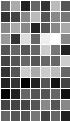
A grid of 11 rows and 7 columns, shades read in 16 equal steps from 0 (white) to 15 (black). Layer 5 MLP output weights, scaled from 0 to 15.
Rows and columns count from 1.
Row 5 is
10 9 10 9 3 8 13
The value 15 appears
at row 8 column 3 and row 9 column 1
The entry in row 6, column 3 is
9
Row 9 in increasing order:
9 9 10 10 13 14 15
